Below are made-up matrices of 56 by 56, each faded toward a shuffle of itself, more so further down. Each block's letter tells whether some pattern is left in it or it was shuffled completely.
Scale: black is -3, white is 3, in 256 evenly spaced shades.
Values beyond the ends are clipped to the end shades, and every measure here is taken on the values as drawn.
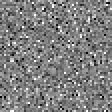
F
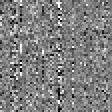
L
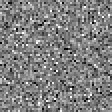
F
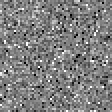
F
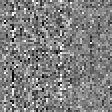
L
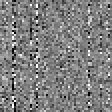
L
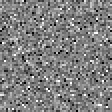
F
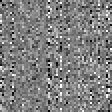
L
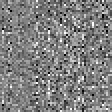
L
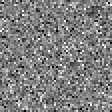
F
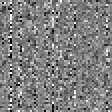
L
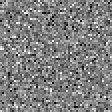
F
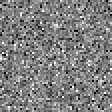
F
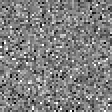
F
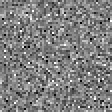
F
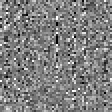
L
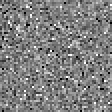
F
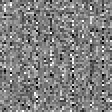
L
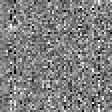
L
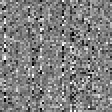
L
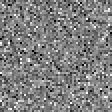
F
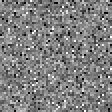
F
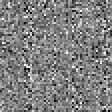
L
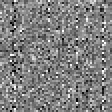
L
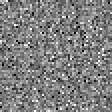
F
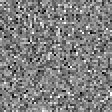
F
